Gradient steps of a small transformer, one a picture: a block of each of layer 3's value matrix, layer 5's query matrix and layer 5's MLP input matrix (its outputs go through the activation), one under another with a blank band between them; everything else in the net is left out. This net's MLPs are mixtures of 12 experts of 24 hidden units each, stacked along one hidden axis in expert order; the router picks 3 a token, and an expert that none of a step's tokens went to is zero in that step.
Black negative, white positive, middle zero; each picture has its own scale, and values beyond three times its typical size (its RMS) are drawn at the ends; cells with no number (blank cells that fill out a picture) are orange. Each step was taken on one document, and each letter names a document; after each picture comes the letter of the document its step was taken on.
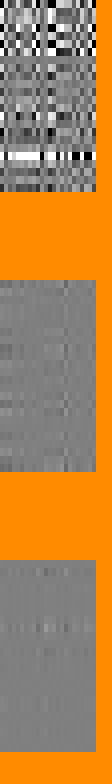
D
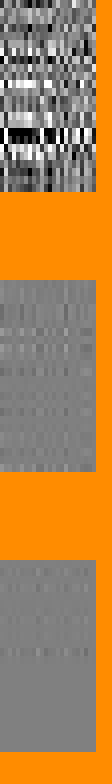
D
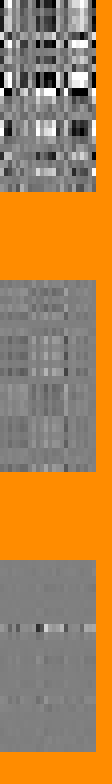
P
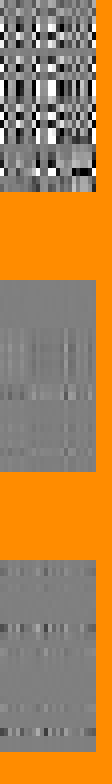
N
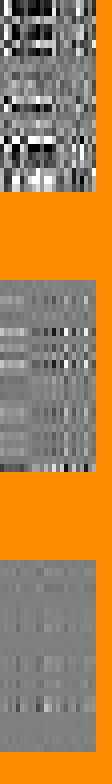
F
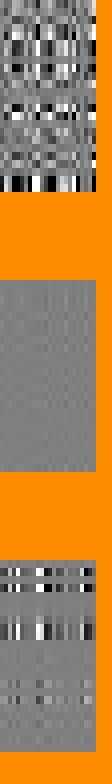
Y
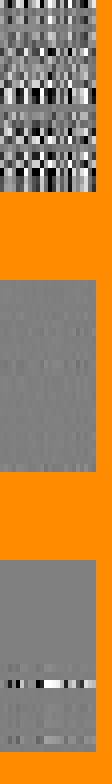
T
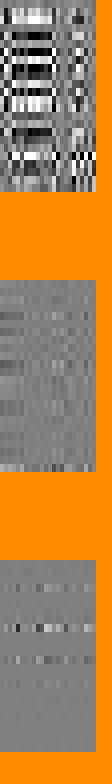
F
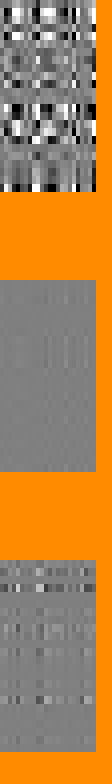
Y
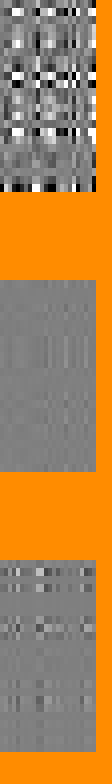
Y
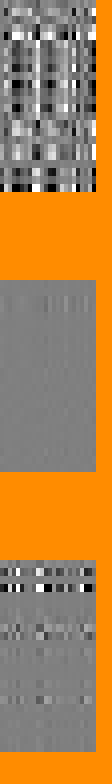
Y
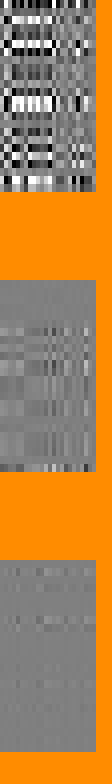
F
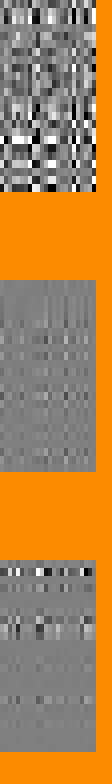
Y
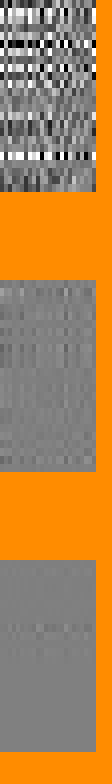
D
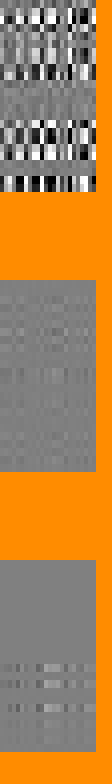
T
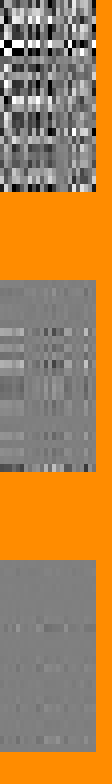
F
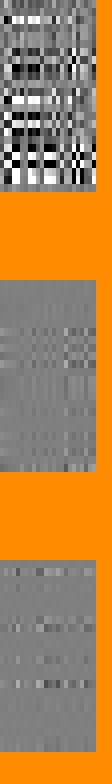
F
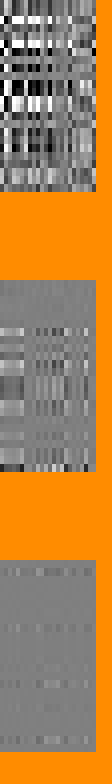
F
